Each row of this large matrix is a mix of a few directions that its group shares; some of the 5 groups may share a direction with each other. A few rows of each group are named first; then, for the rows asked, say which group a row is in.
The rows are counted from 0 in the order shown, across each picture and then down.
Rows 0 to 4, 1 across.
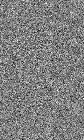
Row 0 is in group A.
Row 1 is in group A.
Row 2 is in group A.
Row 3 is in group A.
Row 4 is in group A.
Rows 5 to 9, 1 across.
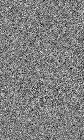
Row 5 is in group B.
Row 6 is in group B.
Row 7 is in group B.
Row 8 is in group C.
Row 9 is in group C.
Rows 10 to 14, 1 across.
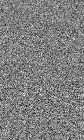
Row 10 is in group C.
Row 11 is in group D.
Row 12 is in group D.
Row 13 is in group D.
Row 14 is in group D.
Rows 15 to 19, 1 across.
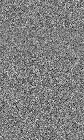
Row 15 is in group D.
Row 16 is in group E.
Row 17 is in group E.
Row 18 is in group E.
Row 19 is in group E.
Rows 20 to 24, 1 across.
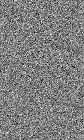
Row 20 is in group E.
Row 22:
D
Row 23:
E
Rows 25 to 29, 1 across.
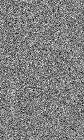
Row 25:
B
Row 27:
A
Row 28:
A
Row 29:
B
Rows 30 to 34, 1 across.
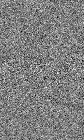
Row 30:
D
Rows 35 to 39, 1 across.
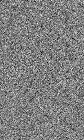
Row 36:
D
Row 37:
E
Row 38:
B
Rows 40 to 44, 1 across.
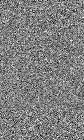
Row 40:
D
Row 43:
A
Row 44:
B
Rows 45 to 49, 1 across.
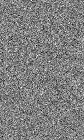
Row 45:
E
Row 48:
A
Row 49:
B
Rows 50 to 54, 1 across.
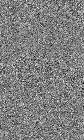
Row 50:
A
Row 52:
A
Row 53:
D
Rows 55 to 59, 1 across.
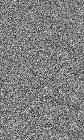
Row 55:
C
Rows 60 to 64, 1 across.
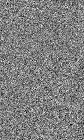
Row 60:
D
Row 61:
C
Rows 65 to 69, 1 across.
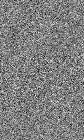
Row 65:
E
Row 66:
A
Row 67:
A
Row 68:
A
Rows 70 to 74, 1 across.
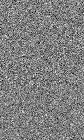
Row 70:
C
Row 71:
D
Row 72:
B
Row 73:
A
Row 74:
A
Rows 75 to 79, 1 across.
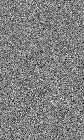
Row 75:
C
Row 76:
E
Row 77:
D
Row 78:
A
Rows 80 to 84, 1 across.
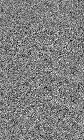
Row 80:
C
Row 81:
B
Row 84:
C
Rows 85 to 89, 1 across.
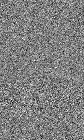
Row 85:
E
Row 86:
D
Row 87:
B
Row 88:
E
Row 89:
D
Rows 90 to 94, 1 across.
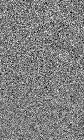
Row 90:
A
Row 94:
E
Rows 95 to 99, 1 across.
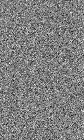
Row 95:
B
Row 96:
E
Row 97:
E
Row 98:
A
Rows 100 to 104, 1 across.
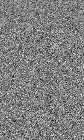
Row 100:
E
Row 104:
D
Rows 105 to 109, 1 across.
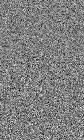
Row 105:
D
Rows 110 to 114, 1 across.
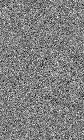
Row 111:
E
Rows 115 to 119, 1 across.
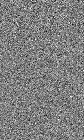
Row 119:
C
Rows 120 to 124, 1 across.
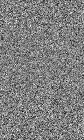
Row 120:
B
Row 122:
D
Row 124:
E
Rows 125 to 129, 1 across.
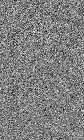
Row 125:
B
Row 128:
A
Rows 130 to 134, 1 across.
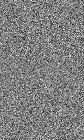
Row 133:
E
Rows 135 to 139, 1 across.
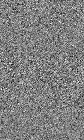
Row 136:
B
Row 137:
A
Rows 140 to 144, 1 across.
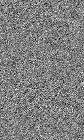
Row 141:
A
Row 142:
A
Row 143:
B
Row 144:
C
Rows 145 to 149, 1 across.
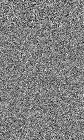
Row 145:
E
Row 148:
D
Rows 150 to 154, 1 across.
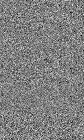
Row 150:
B
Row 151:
D
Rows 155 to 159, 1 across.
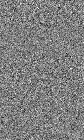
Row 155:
C
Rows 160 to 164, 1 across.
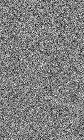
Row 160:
E
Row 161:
C
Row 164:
E
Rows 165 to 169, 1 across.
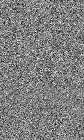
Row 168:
E
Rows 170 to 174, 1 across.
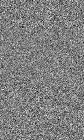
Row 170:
A
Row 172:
C
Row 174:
C
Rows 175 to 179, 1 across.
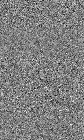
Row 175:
D
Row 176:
E
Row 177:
C
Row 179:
B
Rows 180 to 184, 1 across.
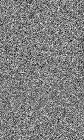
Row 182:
D
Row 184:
B
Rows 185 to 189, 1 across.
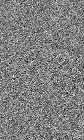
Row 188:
D
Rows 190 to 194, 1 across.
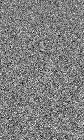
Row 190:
C
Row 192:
A
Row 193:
E
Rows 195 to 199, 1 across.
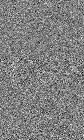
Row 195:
C
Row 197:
A
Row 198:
E
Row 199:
E
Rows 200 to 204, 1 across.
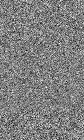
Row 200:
B
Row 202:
E
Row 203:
A
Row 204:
A
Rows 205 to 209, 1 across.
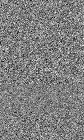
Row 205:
E
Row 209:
E
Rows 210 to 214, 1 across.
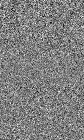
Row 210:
A
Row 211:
A
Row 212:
C
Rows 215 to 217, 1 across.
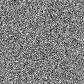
